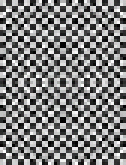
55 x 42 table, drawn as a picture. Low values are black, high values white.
Odd rows or columns: none. Average level on the scale: 50%. Histogram: two levels. Seam: none. Grain: checkered. Mirror symmetry: left to right and top to bottom.
